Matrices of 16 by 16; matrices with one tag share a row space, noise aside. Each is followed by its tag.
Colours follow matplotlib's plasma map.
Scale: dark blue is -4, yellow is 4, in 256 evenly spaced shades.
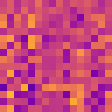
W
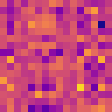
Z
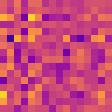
W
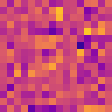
Z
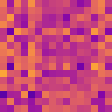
W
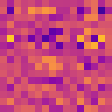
Z
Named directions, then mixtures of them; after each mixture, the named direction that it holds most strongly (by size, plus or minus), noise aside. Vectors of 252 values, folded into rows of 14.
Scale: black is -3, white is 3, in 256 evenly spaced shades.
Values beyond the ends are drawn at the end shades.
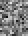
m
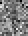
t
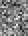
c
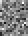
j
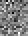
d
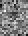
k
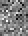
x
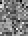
t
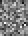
j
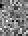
k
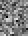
m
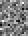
j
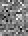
x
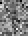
t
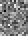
k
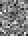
k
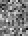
x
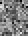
t
